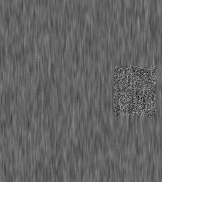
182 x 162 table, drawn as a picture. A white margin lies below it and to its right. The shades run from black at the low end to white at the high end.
Mirror symmetry: none. Histogram: heavy tails on both sides. Slope: none. Roughest part: middle right. Odd patch: rougher, in the middle right.
